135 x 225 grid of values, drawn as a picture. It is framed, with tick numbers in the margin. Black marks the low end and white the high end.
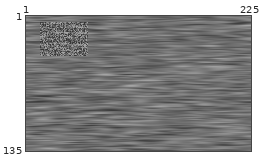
Odd patch: rougher, in the top left. Grain: streaks across. Roughest part: top left.
